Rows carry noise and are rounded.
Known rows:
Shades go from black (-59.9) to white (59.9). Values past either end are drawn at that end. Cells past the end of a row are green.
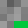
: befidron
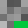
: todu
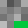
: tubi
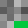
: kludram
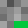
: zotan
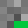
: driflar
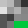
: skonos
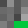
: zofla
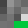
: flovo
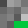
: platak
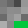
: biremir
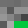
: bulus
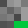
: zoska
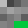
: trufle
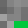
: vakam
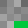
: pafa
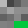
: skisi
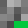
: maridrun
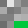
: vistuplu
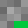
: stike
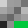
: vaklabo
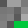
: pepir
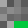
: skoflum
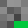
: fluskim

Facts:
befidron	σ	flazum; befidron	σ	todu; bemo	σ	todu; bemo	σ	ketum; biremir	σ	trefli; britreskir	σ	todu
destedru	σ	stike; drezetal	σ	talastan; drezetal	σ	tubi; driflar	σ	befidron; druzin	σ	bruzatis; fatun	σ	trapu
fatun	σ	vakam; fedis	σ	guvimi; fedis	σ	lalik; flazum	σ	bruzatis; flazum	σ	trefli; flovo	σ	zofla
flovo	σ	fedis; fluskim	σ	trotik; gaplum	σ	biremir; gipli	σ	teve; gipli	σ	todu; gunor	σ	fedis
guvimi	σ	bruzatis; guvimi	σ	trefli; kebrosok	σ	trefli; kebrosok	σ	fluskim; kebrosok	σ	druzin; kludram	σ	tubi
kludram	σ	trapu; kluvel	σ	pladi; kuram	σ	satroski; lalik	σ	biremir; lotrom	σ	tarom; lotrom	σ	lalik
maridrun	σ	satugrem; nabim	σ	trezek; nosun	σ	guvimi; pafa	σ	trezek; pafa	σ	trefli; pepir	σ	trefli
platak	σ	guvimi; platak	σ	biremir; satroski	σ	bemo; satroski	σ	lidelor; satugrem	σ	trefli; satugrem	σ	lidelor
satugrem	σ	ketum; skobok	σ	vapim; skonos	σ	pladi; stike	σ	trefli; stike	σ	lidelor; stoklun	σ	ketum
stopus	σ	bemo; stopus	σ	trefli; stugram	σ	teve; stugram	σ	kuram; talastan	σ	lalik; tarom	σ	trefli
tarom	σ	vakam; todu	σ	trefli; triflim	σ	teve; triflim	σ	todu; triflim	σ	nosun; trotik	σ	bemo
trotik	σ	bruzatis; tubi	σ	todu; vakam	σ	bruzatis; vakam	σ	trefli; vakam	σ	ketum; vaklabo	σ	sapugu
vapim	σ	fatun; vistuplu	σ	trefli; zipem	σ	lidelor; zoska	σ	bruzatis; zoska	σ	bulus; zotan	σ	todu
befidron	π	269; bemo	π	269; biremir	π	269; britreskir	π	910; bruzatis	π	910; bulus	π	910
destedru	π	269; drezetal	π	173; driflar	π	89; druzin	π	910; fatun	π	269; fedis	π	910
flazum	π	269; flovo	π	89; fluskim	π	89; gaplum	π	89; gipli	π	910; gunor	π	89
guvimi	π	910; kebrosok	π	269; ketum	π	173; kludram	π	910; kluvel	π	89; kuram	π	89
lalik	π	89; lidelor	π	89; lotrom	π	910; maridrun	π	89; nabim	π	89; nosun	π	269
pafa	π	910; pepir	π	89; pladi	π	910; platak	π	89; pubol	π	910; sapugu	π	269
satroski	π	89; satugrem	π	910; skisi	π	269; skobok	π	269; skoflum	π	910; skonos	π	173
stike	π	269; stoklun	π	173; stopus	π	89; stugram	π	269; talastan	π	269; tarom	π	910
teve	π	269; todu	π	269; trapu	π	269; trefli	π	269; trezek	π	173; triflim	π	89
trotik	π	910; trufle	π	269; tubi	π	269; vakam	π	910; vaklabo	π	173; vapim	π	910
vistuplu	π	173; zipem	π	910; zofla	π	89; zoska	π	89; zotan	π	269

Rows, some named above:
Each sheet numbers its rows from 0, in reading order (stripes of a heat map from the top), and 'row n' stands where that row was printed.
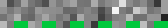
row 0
tubi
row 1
talastan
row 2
driflar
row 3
lidelor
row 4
trezek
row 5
trefli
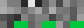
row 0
kluvel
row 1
sapugu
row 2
lalik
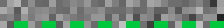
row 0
nabim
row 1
bemo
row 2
trotik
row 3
bemo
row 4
vapim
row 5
satroski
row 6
bulus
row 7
trefli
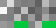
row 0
trezek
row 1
kludram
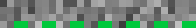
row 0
lalik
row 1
lotrom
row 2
todu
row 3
stopus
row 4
kuram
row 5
nabim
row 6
lotrom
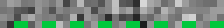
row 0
kuram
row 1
zipem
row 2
trapu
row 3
bruzatis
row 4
pladi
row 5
vaklabo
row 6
drezetal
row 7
flazum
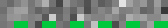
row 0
kebrosok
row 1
triflim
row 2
gunor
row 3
fedis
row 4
stoklun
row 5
gipli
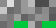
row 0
ketum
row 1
teve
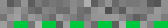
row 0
befidron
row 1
guvimi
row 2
trotik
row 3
stugram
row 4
druzin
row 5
nosun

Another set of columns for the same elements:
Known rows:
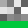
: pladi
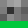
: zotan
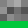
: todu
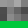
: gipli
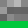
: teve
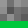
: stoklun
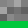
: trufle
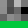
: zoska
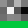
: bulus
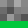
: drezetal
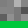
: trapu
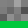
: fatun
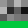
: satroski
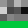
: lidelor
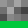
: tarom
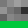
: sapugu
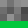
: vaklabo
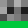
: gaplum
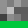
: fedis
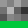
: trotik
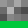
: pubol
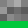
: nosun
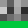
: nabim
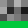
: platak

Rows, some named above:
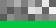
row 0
tubi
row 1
pladi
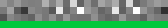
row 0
satugrem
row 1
trapu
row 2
skonos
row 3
ketum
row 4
skonos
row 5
sapugu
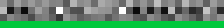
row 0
maridrun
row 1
pafa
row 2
zofla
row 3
trezek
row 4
bulus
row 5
driflar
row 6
lalik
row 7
vapim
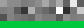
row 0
zipem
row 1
trefli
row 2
kluvel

